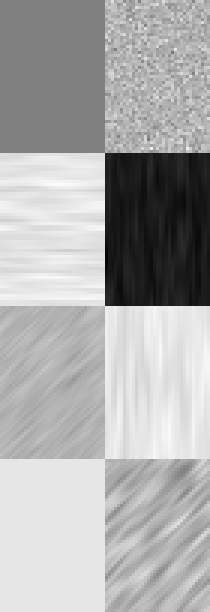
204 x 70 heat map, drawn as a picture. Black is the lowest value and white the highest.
The table splits into 4 rows of 2 panels. Panel 1,1: middling, flat. Panel 1,2: high, fine-grained. Panel 2,1: very high, streaked across, faint in contrast. Panel 2,2: very low, streaked downward, faint in contrast. Panel 3,1: high, slanting up to the right, faint in contrast. Panel 3,2: very high, streaked downward, faint in contrast. Panel 4,1: very high, flat. Panel 4,2: high, slanting up to the right.
